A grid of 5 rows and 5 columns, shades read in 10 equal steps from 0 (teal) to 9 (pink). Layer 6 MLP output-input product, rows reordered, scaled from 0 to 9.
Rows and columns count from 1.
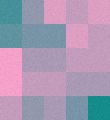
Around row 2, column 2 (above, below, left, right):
5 6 3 4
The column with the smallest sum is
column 2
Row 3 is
9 6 6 7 7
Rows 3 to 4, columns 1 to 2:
9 6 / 9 7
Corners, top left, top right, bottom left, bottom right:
2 8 7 0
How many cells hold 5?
2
